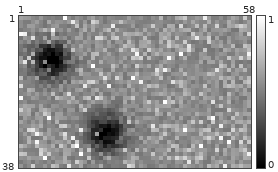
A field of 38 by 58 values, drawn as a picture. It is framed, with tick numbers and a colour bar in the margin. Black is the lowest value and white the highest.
Histogram: heavy tails on both sides. Dips: two. Mirror symmetry: none.
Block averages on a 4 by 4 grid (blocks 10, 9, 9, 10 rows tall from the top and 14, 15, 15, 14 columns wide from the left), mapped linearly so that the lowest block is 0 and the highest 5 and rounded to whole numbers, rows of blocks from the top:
2454 | 0444 | 4244 | 5145
